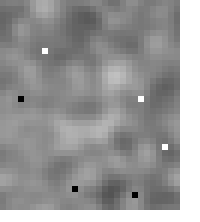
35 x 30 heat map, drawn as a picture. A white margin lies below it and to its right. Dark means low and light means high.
The field is mottled with small blotches. The distribution is heavy-tailed on both sides. Six lone cells stand out: three far higher and three far lower than their neighbours. No regular stripes run through it. No row or column stands out.
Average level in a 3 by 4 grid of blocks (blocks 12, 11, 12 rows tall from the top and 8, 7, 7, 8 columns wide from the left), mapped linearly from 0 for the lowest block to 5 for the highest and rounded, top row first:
2022 | 3451 | 3311
